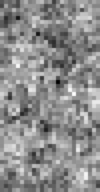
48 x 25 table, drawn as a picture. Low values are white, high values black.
There is no seam. There are no regular stripes. No single row or column stands out from its neighbours. Neither half mirrors the other. No overall slope runs across the table. The histogram is bell-shaped. The top middle is the ninth with the highest average.
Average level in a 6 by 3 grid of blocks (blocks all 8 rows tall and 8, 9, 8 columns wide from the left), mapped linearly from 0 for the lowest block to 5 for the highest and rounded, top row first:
531 | 254 | 132 | 431 | 033 | 341
